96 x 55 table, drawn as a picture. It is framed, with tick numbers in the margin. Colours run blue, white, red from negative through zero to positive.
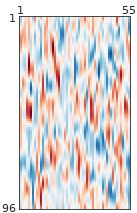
Grain: streaks running down. Average level on the scale: 50%. Histogram: bell-shaped. Slope: none. Mirror symmetry: none.
